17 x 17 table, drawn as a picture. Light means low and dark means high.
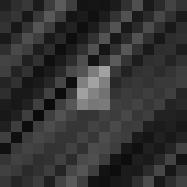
Odd patch: lower, in the centre. Roughest part: centre. Calmest part: middle right. Average level on the scale: 80%. Ninth with the lowest average: centre.
